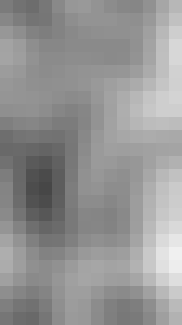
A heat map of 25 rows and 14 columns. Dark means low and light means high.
Roughest part: bottom right. Slope: up to the right. Ninth with the lowest average: middle left. Calmest part: top middle.
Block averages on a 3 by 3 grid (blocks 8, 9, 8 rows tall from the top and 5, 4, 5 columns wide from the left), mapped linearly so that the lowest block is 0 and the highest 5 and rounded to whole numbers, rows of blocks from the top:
235
025
235
